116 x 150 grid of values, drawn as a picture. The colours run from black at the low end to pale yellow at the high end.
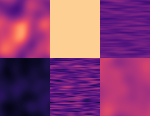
The table splits into 2 rows of 3 panels. Panel 1,1: middling, smooth, strong in contrast. Panel 1,2: very high, flat. Panel 1,3: low, streaked across, faint in contrast. Panel 2,1: very low, smooth, faint in contrast. Panel 2,2: low, streaked across. Panel 2,3: middling, smooth, faint in contrast.
